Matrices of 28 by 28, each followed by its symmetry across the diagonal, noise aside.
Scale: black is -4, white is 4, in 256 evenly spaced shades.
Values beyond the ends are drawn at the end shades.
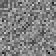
symmetric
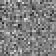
antisymmetric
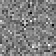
neither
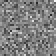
neither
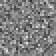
symmetric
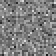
antisymmetric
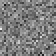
symmetric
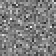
neither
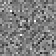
symmetric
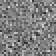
antisymmetric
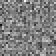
antisymmetric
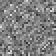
symmetric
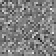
symmetric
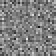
antisymmetric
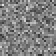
neither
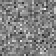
neither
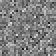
symmetric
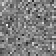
neither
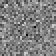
symmetric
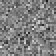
antisymmetric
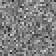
neither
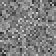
symmetric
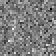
neither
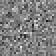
antisymmetric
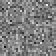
antisymmetric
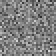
antisymmetric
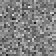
neither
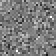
symmetric
